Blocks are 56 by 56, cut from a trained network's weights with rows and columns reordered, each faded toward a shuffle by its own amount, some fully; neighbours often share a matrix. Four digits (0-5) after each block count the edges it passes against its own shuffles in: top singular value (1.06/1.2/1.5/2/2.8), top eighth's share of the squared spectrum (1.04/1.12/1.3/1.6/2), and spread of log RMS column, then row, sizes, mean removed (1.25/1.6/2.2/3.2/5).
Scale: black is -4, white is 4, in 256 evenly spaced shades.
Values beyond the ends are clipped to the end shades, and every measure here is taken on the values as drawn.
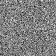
0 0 0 0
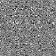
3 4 2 2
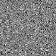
2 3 1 2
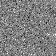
0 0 0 0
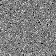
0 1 0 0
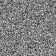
0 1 0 0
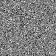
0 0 0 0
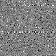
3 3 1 2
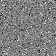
0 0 0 0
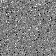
0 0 0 0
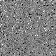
2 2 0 1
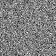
0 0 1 0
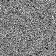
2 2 0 0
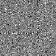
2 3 2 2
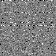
3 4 1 2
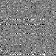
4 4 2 2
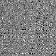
3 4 2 2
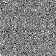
2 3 0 1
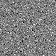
0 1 0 0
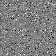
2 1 0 1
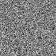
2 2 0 0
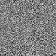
3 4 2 1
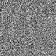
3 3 1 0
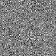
3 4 2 2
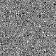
2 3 1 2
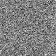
2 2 1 0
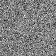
1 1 0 0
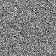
2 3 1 0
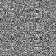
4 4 2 1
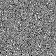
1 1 0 0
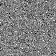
1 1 0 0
